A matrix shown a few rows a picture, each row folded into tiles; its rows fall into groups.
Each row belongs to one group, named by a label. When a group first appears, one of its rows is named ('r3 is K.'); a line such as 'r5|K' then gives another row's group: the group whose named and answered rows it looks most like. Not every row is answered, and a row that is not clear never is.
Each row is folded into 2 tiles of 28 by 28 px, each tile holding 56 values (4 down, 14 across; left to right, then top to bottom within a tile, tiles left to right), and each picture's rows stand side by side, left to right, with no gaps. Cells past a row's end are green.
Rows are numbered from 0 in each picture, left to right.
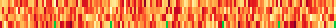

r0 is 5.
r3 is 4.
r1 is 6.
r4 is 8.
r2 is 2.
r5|6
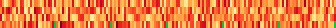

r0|4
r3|4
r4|8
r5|2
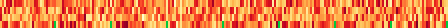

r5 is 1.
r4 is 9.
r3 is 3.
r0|1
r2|6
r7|4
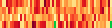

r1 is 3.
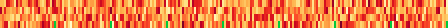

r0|1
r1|3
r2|8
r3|8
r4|3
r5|3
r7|8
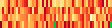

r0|5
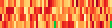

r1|5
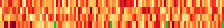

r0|6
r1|8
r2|1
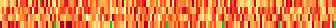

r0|5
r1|6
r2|8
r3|2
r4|4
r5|1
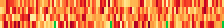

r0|2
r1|2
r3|1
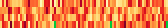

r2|9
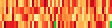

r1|1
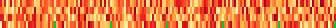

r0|8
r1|2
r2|2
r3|1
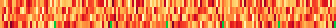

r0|6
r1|9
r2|8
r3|9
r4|5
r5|9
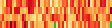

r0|6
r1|2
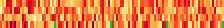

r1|3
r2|4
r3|1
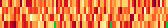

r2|9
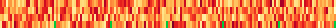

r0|3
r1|4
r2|1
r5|8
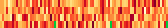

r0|5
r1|3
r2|9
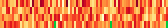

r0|9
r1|8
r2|2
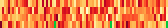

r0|5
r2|6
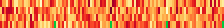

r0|4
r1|2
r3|5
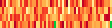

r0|8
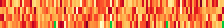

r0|8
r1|3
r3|2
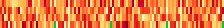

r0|3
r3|2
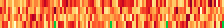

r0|3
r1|1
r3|9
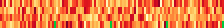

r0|8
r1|6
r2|9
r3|1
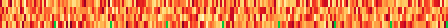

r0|4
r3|2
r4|4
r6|6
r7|9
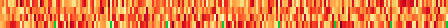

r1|3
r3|8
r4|3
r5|4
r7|1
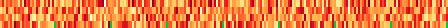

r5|4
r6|2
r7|2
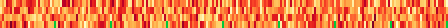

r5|8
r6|3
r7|5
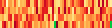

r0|3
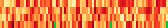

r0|9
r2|1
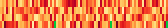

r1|1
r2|9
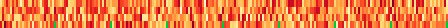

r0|5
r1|4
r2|2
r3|6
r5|1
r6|2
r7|8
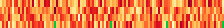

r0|2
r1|4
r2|1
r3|9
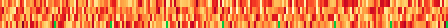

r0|4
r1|4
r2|3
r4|6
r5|6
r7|9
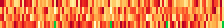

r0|8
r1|8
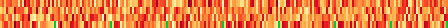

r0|2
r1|8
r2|3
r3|9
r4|3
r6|1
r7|4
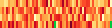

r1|8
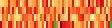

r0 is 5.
